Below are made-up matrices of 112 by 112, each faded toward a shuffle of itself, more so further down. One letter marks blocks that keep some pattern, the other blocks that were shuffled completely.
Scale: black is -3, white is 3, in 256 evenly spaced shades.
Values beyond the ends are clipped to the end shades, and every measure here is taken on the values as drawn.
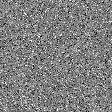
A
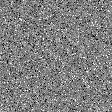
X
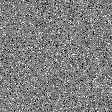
X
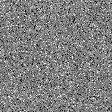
A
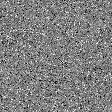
X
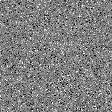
A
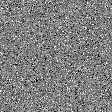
X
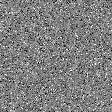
X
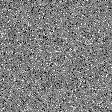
X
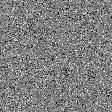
X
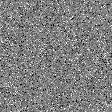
X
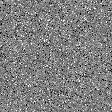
A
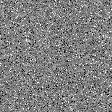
A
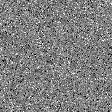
A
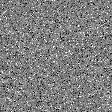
X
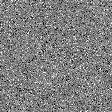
A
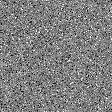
X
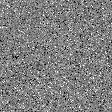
A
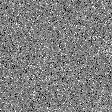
X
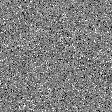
X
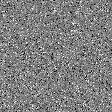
A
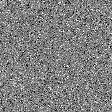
A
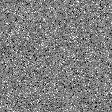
A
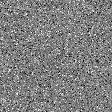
A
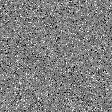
A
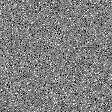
X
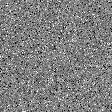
A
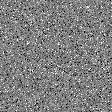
X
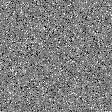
X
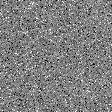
X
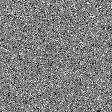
X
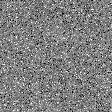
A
